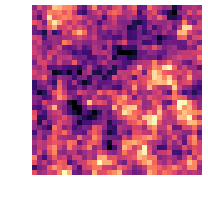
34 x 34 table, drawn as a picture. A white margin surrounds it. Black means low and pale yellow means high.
Ninth with the highest average: middle right. Mirror symmetry: none. Odd rows or columns: none. Grain: blotchy. Average level on the scale: 50%.
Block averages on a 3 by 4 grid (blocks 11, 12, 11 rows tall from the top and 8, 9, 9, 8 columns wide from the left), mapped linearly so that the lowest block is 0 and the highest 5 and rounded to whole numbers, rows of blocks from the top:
4 2 0 2
1 0 5 5
3 3 5 4
